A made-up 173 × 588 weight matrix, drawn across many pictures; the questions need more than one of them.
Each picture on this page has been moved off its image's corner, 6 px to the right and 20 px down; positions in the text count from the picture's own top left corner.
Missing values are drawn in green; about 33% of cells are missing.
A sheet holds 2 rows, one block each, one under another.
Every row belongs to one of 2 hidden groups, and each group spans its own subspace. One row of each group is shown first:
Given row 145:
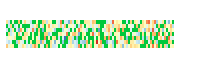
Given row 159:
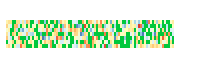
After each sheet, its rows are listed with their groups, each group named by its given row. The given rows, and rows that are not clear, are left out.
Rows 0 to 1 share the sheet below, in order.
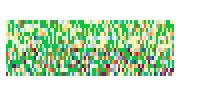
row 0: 159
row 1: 145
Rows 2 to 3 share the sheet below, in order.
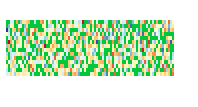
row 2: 145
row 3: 145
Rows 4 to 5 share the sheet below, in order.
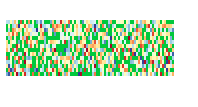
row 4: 159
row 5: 145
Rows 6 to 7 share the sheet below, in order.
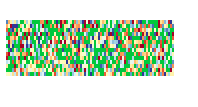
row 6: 159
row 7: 145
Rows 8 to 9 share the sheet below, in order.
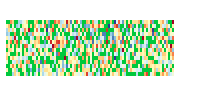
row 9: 145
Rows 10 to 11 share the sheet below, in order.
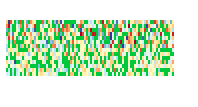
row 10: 159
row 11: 145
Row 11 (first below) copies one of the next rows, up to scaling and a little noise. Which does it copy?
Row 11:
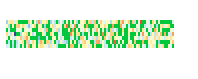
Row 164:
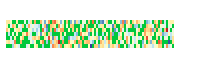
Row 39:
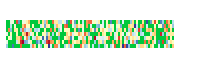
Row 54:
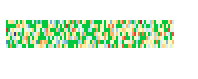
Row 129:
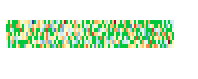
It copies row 54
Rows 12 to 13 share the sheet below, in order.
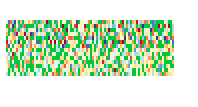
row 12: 159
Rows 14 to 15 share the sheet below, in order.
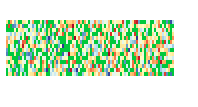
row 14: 159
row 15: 145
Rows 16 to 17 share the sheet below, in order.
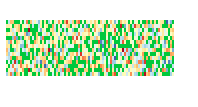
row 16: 145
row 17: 145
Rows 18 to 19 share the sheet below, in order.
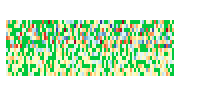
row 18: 145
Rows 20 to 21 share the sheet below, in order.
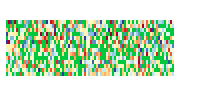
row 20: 159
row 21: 159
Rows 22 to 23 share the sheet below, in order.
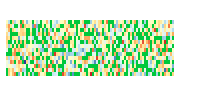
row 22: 159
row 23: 159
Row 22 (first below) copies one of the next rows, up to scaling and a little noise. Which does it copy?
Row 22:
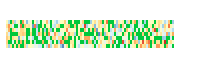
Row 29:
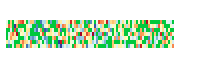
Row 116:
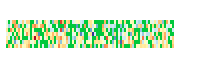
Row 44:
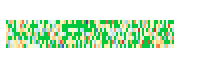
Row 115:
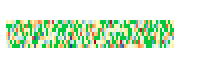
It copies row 44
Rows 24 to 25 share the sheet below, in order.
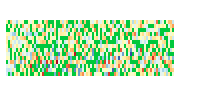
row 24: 145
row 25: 145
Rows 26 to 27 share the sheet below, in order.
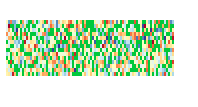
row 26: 159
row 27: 145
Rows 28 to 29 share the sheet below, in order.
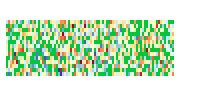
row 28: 159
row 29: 159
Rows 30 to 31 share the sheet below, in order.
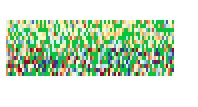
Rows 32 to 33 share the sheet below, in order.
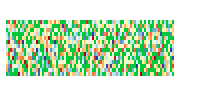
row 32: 159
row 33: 159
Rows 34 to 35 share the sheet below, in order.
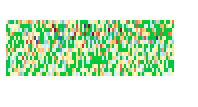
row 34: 159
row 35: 159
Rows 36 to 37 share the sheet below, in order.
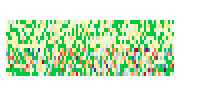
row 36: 159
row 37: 159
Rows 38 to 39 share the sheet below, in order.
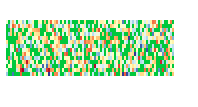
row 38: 159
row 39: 145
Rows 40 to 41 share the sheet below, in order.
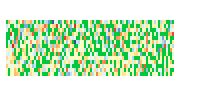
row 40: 145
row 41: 159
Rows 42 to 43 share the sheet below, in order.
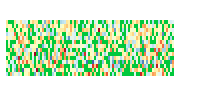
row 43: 159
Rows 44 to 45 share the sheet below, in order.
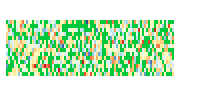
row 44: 159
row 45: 159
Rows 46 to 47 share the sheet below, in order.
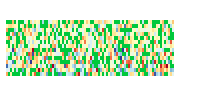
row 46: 145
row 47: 145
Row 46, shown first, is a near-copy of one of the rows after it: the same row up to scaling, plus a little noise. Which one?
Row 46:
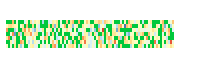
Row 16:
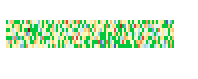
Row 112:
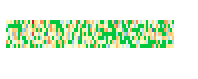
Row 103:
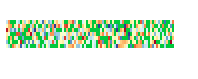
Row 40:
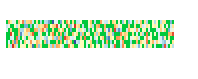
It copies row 103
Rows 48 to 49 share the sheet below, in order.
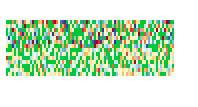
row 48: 145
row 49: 145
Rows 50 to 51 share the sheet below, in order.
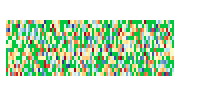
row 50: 159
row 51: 145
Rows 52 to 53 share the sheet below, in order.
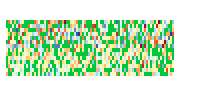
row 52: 159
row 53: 145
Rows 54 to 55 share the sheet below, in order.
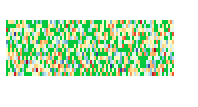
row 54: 145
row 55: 159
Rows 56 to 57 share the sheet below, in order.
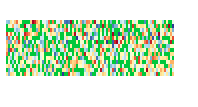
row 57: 159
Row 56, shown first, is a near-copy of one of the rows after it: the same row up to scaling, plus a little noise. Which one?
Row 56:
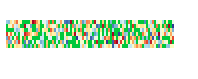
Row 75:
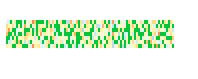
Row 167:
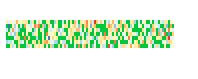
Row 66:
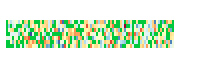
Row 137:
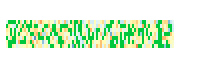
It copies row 75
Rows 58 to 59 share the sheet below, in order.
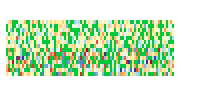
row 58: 145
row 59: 159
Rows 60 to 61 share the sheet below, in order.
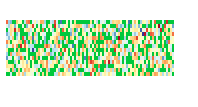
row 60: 145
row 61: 145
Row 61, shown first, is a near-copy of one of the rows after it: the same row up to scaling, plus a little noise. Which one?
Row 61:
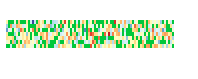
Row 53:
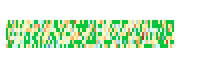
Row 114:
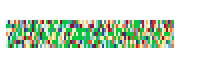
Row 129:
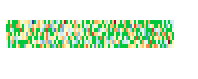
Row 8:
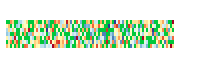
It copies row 129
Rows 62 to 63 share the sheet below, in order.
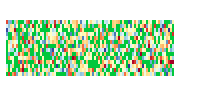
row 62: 145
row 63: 145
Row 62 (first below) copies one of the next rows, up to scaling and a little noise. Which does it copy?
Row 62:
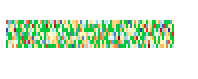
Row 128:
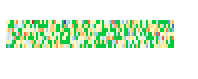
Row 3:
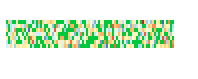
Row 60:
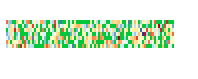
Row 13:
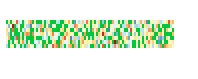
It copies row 60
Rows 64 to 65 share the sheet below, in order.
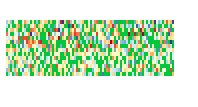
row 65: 145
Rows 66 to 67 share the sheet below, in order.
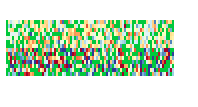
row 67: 145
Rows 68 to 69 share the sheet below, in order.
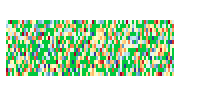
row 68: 145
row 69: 159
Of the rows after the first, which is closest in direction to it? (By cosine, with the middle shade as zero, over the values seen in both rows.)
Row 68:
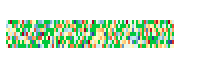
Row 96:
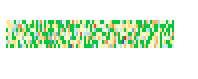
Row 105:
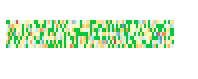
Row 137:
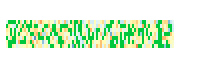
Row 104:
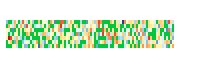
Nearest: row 104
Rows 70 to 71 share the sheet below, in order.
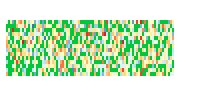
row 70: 159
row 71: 159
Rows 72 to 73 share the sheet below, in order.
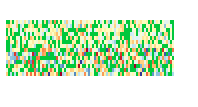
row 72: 145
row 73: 159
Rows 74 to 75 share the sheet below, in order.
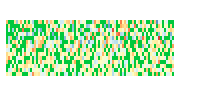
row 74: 145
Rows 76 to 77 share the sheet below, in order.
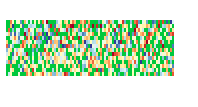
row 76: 159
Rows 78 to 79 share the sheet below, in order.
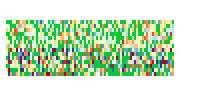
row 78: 159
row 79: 145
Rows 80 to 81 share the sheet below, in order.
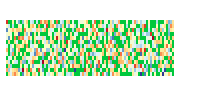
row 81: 159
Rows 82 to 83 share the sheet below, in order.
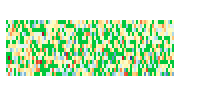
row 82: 159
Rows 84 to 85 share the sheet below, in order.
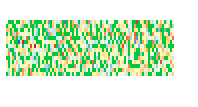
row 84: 159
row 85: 159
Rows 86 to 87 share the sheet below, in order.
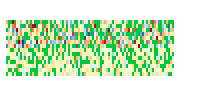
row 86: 159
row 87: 145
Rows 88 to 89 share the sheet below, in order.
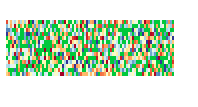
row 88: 145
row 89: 159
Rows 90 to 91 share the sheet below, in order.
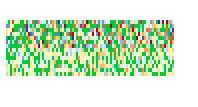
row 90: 145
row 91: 145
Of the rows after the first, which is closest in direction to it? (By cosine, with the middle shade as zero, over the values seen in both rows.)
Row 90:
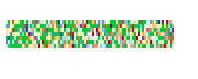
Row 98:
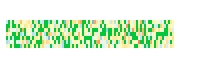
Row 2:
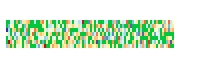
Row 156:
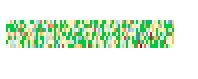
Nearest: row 98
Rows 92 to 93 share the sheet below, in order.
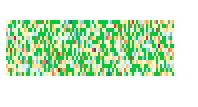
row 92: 145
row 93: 145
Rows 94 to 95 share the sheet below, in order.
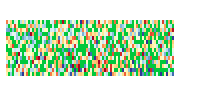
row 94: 145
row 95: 159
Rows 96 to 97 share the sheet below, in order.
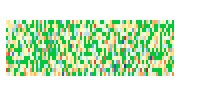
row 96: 159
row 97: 159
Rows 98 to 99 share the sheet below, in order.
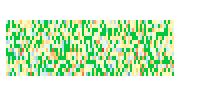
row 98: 145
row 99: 159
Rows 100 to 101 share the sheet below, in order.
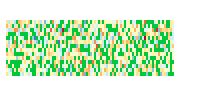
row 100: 159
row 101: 159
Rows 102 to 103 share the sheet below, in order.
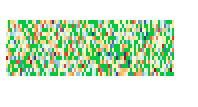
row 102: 159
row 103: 145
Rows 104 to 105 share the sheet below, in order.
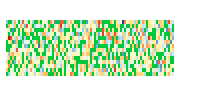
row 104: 145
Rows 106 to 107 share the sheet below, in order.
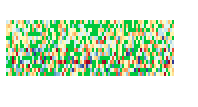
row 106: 145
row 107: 159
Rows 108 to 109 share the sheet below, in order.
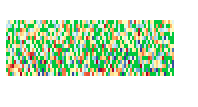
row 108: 159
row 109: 145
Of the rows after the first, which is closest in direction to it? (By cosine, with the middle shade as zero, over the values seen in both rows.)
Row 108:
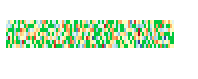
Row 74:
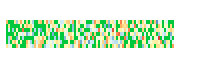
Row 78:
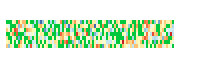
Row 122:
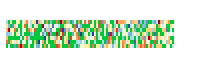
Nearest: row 122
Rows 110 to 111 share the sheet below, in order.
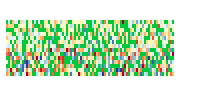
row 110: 145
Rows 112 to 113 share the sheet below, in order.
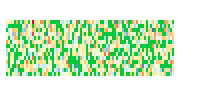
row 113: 145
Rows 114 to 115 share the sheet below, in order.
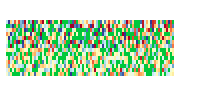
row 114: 145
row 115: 159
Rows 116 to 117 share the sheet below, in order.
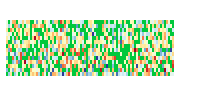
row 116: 159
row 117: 159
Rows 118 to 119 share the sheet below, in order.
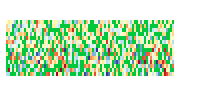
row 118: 159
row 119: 145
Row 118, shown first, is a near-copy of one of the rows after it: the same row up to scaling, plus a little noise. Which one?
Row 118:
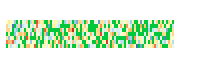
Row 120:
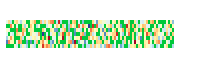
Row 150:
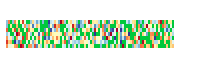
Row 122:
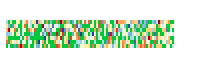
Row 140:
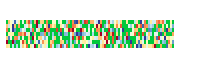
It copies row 140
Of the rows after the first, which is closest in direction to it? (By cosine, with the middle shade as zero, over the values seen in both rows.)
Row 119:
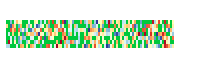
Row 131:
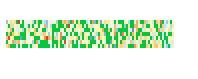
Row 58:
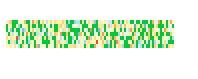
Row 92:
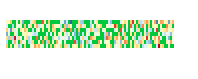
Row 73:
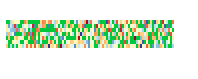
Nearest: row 58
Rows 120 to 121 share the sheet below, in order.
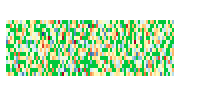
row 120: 159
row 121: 159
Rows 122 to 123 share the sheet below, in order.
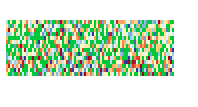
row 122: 159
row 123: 145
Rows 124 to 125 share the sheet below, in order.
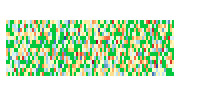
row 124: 145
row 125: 159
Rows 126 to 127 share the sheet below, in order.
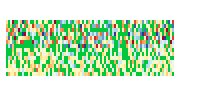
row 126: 145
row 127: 159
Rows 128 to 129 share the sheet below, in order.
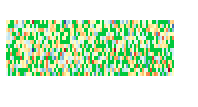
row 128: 145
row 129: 145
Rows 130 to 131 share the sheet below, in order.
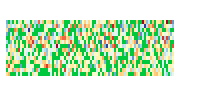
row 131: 145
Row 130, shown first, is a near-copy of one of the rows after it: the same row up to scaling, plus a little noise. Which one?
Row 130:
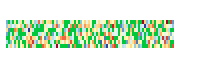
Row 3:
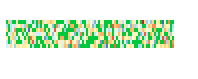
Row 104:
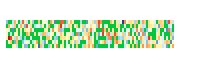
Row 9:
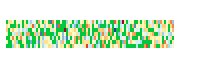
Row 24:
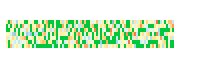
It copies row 3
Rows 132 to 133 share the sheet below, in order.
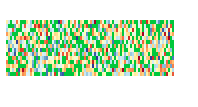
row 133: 159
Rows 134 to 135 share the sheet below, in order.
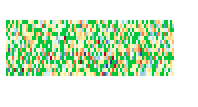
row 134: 145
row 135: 159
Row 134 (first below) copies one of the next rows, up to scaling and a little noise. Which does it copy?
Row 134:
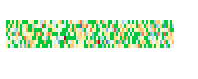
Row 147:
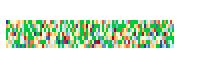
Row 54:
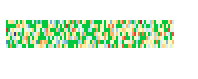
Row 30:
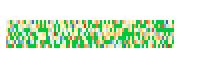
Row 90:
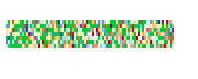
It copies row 147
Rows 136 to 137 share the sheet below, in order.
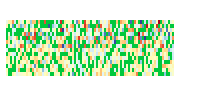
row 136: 159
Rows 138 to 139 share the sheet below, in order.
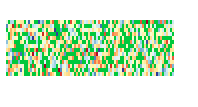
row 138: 159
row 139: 159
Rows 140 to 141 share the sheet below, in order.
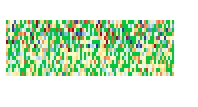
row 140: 159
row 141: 159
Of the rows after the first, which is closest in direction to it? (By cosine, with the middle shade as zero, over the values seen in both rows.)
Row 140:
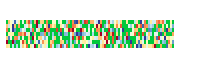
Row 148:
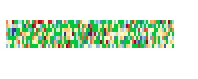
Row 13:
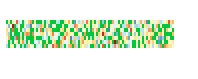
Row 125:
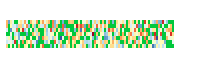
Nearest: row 148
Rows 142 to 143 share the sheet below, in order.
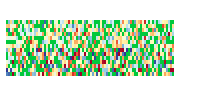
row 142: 159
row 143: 145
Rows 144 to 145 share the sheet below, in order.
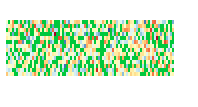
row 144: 159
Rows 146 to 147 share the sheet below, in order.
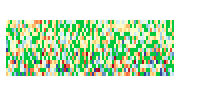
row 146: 159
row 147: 145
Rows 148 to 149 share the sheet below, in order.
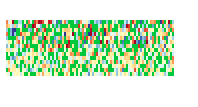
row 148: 159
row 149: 159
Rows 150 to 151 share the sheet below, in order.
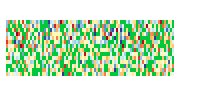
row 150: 159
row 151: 159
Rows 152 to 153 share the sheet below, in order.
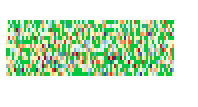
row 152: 159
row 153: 159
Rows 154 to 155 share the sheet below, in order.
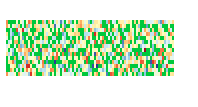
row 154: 159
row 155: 159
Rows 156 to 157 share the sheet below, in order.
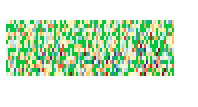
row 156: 159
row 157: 159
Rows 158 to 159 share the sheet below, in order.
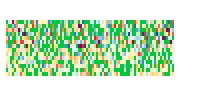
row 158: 145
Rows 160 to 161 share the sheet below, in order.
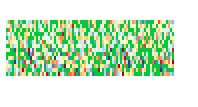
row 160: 159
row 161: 145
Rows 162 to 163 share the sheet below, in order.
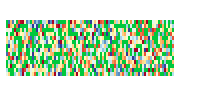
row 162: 159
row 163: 159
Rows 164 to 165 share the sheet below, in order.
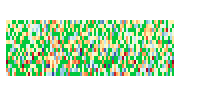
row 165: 145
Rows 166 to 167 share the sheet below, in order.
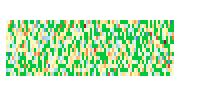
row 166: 159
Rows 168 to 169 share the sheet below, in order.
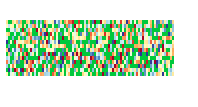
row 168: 145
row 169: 159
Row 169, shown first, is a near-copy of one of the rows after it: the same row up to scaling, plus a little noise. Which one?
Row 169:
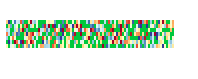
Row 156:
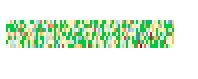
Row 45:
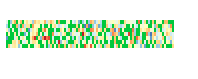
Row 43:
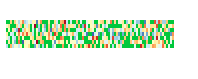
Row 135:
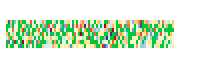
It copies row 135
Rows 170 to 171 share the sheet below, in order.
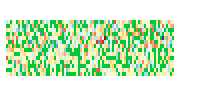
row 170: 145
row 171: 145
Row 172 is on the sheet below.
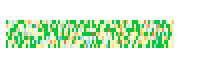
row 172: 159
